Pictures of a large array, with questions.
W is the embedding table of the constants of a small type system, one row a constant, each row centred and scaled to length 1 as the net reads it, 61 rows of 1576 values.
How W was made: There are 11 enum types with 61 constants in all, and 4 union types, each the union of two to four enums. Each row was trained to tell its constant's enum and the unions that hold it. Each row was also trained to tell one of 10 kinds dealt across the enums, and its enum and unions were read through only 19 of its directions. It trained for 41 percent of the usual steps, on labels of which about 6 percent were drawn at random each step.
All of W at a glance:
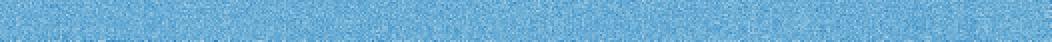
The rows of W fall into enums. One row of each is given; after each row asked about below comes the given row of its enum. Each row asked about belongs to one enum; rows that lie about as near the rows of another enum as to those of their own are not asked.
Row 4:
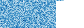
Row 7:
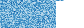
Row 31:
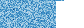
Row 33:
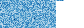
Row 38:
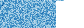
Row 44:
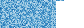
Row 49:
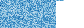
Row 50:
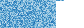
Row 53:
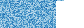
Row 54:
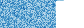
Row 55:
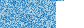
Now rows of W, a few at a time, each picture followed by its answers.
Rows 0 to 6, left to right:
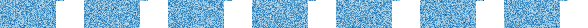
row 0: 54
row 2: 44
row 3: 31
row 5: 54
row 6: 7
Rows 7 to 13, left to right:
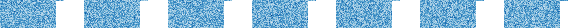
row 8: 54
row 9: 49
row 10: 4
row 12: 44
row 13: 44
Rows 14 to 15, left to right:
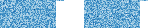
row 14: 53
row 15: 33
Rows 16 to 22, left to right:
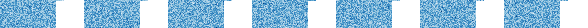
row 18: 53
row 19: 44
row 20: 38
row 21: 4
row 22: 4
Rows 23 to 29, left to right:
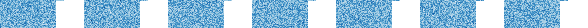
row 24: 54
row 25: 49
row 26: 53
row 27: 7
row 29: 50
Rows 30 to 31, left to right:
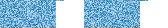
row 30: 31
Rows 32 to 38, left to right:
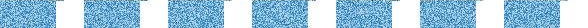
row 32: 53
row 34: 53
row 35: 31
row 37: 4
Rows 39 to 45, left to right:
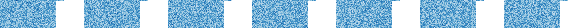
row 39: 31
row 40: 7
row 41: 33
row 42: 31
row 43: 49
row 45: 7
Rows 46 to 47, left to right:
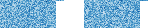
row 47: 44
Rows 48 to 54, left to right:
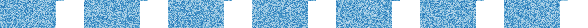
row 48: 54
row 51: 4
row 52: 44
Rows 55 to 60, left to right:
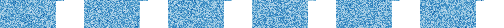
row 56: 31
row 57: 7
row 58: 4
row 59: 7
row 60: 54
